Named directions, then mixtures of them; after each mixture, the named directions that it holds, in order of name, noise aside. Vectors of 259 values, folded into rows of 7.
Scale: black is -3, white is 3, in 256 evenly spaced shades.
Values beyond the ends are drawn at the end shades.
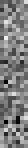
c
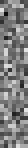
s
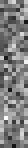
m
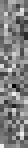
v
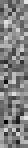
c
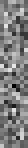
v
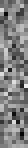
m, s, v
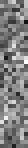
m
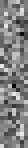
v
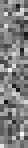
v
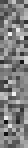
c, m, s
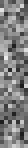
m, s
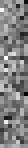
c, m, v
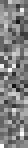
v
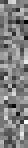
m, s, v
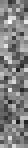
c, m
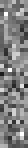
m, s, v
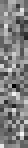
v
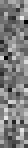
m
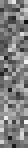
m
